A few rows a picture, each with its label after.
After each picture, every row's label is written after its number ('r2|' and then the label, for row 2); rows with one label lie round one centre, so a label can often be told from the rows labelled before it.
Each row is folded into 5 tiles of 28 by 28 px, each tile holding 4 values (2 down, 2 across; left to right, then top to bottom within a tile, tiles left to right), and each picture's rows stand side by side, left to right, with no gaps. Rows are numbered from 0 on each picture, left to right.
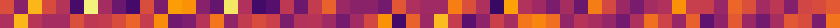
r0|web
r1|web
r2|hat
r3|web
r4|hat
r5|hat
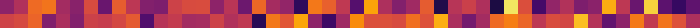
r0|hat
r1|hat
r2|web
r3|web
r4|web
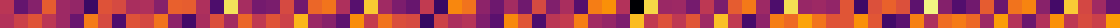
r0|hat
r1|web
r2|web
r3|hat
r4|web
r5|web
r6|web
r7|web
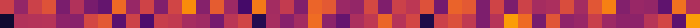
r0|hat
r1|hat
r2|hat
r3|hat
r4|hat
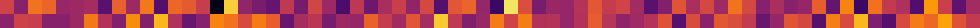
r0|hat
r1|web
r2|hat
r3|web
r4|hat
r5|hat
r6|web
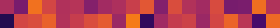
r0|hat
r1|hat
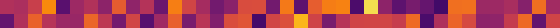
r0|hat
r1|hat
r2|web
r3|hat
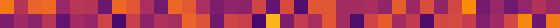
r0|hat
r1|hat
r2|hat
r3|hat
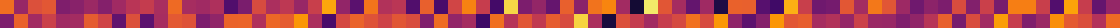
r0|hat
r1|hat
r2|web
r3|web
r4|web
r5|web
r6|hat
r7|web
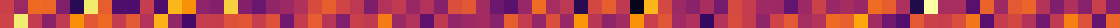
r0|web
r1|web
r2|hat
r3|hat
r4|web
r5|hat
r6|web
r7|hat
